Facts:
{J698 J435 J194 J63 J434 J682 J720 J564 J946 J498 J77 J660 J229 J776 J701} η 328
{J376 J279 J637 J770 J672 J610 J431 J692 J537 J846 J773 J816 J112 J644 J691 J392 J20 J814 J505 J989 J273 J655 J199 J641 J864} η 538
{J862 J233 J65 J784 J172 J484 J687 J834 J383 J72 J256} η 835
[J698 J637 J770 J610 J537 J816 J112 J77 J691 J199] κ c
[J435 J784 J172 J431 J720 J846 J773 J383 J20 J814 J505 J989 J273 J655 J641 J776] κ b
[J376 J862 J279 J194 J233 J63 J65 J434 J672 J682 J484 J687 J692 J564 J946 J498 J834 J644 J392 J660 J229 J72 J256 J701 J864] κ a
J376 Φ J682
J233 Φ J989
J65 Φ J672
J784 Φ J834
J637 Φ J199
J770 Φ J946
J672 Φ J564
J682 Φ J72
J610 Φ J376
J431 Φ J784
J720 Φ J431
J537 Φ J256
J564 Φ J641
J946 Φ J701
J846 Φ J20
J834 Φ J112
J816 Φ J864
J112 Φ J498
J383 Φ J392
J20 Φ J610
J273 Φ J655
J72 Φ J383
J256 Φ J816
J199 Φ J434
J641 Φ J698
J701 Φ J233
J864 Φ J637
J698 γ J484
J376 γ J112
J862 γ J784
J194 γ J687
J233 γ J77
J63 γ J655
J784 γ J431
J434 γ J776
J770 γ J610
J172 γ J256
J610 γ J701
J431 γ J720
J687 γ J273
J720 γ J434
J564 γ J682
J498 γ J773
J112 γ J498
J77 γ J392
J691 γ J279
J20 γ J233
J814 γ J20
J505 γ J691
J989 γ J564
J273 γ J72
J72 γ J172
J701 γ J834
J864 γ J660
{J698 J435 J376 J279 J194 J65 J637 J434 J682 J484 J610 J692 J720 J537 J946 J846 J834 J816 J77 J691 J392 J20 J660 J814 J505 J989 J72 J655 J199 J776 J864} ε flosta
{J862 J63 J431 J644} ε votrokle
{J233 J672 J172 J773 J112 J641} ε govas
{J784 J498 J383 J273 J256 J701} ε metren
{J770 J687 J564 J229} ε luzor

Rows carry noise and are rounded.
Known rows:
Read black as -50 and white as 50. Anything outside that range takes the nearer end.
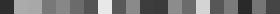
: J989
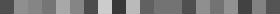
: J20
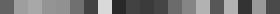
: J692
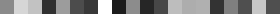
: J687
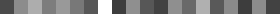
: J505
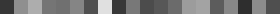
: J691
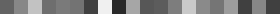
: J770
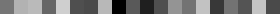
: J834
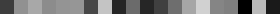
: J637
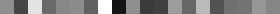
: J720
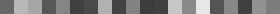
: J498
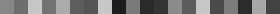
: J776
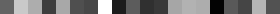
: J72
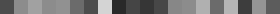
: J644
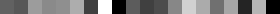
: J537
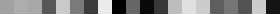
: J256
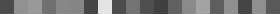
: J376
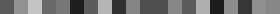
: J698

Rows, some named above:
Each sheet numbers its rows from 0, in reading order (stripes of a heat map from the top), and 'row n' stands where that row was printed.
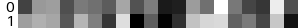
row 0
J434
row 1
J256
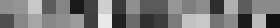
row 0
J564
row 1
J816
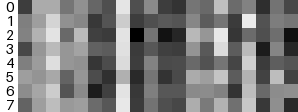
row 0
J989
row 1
J672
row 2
J383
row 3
J655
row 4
J641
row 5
J229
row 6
J564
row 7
J773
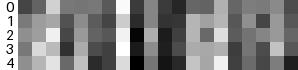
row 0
J431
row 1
J701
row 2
J784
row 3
J687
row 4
J383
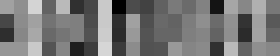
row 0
J65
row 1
J610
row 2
J610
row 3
J564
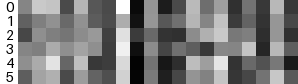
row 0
J172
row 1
J77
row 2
J864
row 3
J846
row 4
J383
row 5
J862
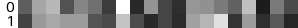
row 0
J273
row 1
J392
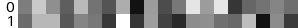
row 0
J233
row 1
J273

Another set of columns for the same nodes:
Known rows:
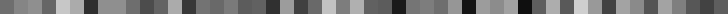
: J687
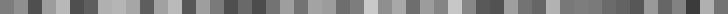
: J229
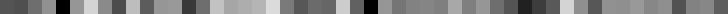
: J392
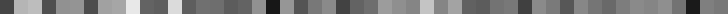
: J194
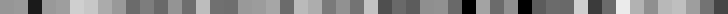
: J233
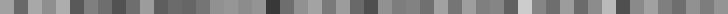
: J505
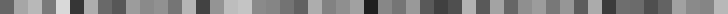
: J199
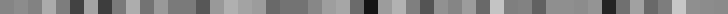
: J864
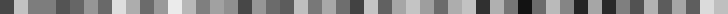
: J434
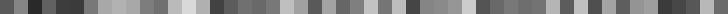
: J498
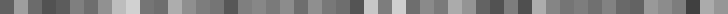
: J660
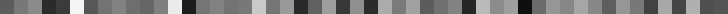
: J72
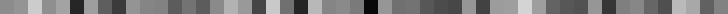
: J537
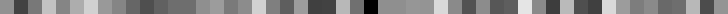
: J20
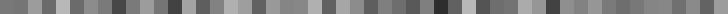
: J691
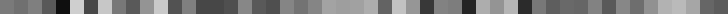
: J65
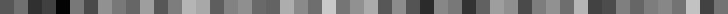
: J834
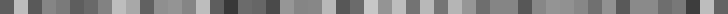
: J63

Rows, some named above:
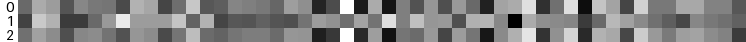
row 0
J256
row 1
J698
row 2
J256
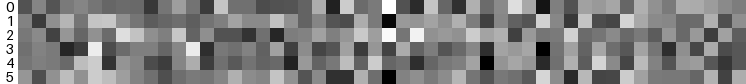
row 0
J862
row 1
J20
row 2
J564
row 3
J72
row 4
J687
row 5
J20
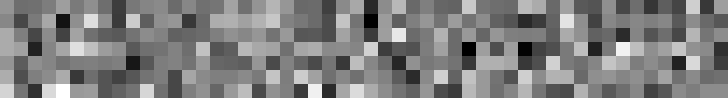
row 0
J610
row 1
J392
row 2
J376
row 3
J233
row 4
J383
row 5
J773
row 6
J770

